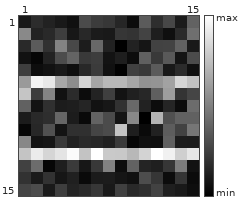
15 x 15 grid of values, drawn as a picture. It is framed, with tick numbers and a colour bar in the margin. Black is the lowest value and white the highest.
Slope: none. Calmest part: top middle. Average level on the scale: 30%. Histogram: skewed, a long tail of high values. Ninth with the lowest average: top middle. Odd lines: rows 6 and 12.
